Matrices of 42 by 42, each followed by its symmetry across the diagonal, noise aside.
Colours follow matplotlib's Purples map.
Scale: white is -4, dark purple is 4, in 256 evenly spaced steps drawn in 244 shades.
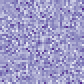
antisymmetric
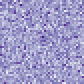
neither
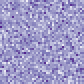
antisymmetric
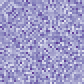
symmetric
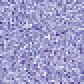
neither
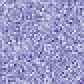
symmetric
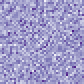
symmetric
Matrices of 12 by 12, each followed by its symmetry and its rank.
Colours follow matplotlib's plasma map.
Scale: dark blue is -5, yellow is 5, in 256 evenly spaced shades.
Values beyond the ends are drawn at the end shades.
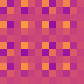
symmetric, rank one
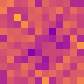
symmetric, full rank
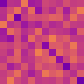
symmetric, full rank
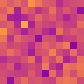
symmetric, full rank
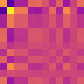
symmetric, rank one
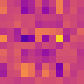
neither, rank two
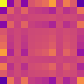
symmetric, rank one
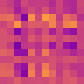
antisymmetric, rank two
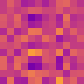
neither, rank two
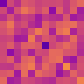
symmetric, full rank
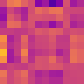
antisymmetric, rank two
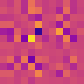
antisymmetric, rank two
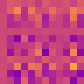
neither, rank two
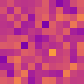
symmetric, full rank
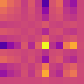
symmetric, rank one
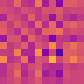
antisymmetric, rank two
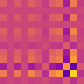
symmetric, rank one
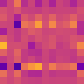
neither, rank two
